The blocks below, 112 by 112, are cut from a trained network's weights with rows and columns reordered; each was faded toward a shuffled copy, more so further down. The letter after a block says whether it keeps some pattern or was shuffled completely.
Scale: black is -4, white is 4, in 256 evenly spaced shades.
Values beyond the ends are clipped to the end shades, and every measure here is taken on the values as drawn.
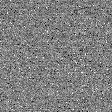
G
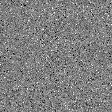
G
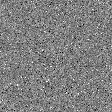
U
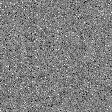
G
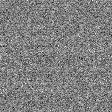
G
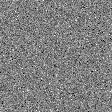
U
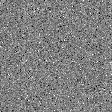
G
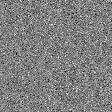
G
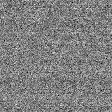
G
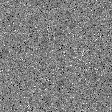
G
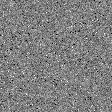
U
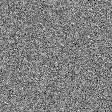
U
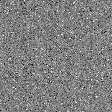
G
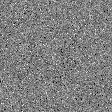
U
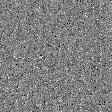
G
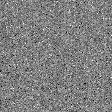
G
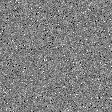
U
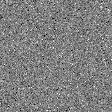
G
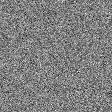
U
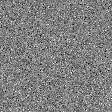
U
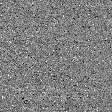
G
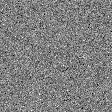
U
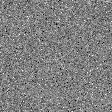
U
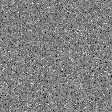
G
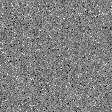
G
